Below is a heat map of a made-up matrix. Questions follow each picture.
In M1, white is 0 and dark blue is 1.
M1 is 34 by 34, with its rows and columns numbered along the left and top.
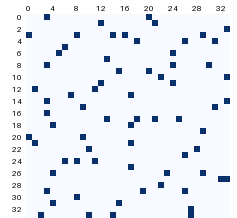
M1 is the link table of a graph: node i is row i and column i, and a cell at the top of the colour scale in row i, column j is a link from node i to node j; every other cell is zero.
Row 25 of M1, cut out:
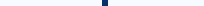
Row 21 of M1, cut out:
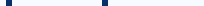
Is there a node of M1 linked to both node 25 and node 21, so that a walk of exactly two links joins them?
yes
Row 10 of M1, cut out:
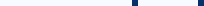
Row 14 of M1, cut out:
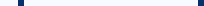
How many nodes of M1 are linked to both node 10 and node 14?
1
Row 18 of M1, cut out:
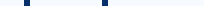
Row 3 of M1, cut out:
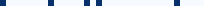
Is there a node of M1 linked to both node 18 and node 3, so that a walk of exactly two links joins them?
no
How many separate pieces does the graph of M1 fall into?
1
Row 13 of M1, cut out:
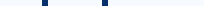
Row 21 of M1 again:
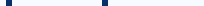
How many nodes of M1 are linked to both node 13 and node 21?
1
